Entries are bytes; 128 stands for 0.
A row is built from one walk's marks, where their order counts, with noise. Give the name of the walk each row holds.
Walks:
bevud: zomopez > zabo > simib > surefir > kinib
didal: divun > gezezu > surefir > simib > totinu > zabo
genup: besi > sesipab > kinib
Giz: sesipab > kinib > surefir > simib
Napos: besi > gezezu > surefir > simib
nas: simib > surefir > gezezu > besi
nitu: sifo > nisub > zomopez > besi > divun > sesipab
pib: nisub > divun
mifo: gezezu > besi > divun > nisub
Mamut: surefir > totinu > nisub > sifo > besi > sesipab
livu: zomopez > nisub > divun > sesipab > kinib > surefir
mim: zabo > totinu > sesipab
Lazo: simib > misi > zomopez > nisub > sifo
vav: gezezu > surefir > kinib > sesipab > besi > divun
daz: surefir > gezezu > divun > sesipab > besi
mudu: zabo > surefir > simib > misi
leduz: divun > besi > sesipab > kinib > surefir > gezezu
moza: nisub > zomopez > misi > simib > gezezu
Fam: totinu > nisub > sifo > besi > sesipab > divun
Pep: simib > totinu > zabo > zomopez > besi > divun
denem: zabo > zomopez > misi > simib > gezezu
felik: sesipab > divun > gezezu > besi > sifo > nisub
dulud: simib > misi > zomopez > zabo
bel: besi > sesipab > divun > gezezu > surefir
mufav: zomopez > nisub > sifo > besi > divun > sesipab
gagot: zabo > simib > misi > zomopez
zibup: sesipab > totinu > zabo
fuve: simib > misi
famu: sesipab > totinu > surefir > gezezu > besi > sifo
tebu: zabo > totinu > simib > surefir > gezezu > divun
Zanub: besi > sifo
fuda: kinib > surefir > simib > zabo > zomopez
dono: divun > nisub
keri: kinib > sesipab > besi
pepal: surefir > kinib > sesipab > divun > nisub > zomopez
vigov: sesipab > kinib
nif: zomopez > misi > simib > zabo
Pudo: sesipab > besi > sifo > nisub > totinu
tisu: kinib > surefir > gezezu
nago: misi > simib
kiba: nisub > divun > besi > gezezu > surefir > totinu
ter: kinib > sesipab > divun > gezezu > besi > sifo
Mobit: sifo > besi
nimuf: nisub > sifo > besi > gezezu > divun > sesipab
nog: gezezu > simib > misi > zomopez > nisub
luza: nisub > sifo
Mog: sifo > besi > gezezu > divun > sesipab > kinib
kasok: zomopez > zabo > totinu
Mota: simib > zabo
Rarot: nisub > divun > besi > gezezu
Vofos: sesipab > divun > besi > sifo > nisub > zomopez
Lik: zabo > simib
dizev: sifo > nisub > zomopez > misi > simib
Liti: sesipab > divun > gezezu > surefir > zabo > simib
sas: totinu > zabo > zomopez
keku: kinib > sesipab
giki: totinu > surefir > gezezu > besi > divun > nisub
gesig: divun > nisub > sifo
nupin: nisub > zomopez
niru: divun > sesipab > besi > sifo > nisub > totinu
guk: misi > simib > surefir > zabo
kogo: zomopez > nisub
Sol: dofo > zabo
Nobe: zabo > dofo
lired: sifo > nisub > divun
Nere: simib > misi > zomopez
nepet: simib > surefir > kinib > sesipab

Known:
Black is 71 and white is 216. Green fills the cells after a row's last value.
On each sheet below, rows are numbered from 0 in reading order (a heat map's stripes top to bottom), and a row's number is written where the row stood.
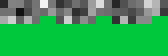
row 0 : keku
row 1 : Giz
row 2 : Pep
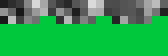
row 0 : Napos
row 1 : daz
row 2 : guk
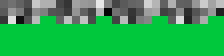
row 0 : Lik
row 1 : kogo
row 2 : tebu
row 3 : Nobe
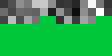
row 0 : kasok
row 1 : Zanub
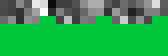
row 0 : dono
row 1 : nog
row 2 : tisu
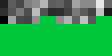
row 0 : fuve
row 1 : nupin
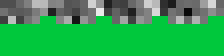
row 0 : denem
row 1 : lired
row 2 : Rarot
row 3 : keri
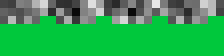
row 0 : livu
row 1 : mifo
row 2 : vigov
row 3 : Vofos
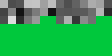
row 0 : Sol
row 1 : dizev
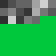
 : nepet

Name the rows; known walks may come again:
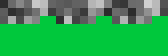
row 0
sas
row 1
mudu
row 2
Vofos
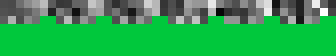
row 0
moza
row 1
famu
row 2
giki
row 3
kogo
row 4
pib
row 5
Mobit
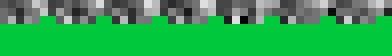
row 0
nimuf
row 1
tisu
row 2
didal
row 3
leduz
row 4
Mota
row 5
nif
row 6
bevud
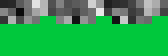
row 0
bel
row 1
lired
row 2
nas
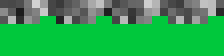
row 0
Mog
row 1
dulud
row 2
tebu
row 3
mufav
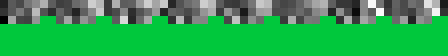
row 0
fuve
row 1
kiba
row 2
Nobe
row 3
Pep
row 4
vav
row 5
Lazo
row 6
Zanub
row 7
gesig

